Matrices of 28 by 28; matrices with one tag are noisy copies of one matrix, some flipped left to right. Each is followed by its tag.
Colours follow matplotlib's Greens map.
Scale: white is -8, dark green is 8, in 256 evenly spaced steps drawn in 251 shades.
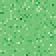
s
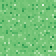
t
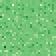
t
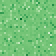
s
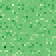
t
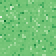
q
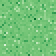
s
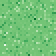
s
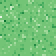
q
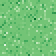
s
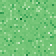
s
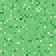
s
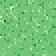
q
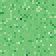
s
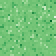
q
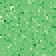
q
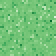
q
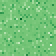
s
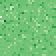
q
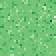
q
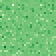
t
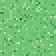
s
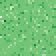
q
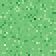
s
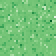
q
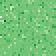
q
